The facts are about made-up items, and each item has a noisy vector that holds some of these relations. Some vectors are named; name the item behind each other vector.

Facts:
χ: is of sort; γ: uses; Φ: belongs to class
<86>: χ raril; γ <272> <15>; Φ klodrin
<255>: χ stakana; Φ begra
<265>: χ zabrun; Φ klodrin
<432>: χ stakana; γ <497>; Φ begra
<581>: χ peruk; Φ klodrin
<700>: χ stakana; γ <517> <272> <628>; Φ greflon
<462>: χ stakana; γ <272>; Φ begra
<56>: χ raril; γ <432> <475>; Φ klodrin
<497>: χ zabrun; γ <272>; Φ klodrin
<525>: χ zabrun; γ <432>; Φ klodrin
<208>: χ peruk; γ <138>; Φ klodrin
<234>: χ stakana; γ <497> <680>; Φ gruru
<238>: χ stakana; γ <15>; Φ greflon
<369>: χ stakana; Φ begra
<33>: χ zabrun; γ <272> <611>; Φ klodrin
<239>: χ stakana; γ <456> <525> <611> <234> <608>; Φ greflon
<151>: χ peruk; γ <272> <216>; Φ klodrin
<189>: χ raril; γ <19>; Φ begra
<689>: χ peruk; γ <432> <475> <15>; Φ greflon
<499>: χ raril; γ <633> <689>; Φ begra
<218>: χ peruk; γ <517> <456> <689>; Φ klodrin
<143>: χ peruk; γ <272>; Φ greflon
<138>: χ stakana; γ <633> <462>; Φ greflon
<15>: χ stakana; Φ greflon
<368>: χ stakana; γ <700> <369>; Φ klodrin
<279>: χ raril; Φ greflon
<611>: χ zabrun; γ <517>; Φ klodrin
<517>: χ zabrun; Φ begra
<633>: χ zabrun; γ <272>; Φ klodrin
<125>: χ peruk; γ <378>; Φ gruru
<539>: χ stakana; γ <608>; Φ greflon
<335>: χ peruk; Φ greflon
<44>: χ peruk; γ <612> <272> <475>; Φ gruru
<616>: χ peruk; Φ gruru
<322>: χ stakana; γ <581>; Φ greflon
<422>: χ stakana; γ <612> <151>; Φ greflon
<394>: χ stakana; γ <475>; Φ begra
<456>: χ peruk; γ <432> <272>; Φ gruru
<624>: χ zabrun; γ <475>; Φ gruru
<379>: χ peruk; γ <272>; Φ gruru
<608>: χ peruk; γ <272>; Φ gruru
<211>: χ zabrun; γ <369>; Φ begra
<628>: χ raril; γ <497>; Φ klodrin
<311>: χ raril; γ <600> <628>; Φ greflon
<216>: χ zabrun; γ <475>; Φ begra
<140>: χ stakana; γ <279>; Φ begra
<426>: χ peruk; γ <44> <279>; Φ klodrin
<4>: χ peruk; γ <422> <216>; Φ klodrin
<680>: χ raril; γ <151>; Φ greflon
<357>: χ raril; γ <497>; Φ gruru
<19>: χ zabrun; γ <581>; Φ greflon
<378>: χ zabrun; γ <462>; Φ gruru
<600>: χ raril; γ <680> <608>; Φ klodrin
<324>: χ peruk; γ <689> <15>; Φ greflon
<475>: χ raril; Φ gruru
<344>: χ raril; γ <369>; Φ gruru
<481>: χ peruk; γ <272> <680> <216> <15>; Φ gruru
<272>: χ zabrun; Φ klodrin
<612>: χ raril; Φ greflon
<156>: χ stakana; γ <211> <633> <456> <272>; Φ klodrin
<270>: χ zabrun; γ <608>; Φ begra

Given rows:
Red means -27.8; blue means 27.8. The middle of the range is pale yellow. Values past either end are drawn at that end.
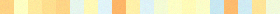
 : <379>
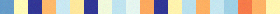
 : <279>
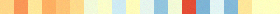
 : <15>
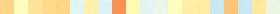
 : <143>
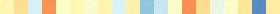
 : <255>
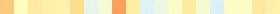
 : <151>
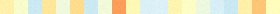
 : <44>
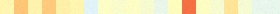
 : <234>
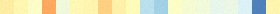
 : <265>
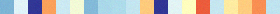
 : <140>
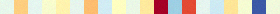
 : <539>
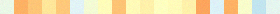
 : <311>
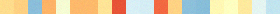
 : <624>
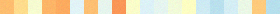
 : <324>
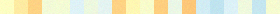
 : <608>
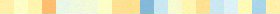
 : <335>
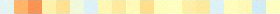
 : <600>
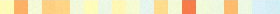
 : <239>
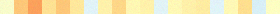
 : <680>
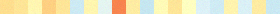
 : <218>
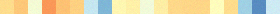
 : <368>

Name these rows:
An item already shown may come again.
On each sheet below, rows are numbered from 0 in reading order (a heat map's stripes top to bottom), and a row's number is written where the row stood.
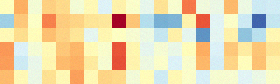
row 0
<239>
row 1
<189>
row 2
<633>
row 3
<4>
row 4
<4>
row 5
<216>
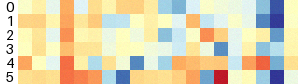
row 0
<19>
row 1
<211>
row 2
<255>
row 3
<633>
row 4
<322>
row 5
<344>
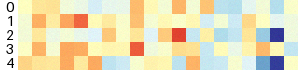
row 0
<608>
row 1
<499>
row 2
<270>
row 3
<56>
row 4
<211>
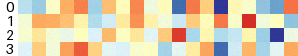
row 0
<378>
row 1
<357>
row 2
<270>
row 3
<138>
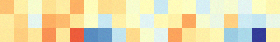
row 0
<216>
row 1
<156>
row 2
<369>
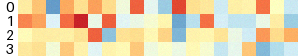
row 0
<394>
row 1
<238>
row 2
<612>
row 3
<33>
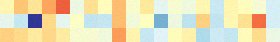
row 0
<86>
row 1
<426>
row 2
<689>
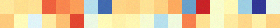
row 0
<344>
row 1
<422>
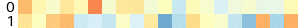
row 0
<216>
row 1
<581>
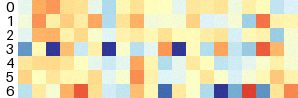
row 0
<628>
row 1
<475>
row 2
<600>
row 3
<279>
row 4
<456>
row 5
<151>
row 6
<208>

